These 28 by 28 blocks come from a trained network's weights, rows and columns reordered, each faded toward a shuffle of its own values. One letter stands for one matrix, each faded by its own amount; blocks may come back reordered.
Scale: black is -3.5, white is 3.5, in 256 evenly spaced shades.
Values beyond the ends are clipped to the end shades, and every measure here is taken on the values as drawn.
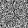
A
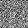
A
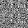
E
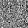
A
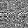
E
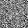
A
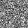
A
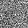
A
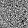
A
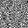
E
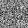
A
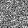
E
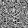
A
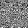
E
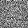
A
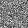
A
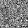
E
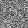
A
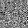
E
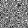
E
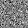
A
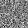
A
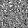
A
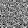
E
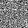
A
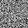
A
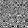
E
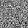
E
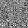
E
